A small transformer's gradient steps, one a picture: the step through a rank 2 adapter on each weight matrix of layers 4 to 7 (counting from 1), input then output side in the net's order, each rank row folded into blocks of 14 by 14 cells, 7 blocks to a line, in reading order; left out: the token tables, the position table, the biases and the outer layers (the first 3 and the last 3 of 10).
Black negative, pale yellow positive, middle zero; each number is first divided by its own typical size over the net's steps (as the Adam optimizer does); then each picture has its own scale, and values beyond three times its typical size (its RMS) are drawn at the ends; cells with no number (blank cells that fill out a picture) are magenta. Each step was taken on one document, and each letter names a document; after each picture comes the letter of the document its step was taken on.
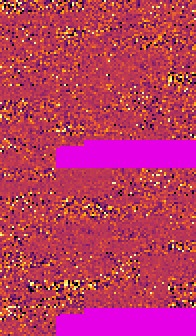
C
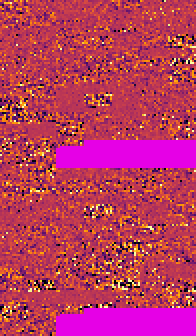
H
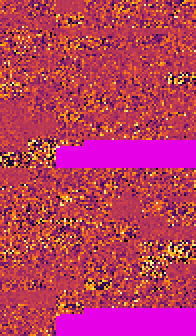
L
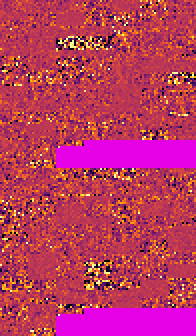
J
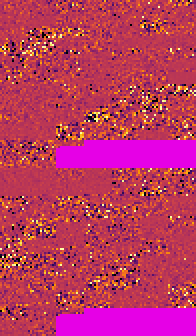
C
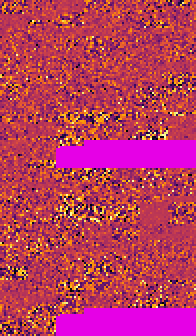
L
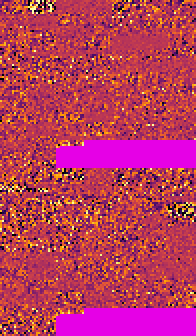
L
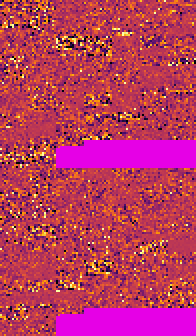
H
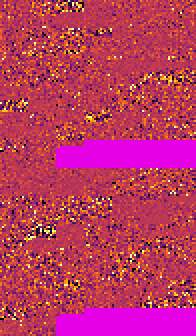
C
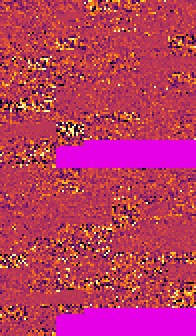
H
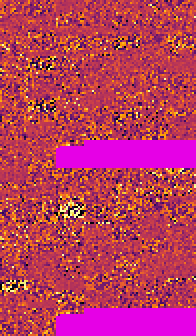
L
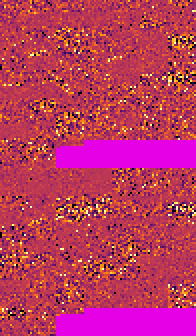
C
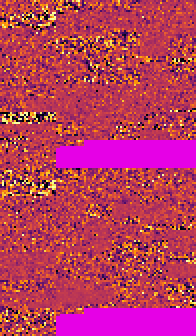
H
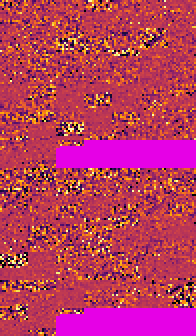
H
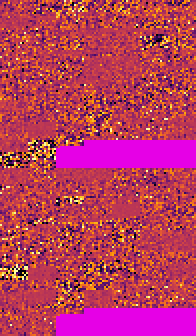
L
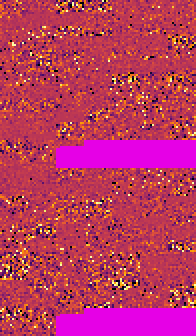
C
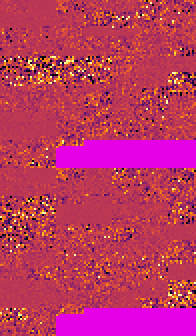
J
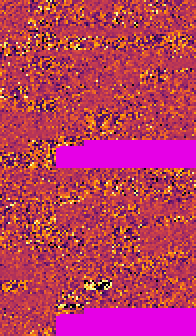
L
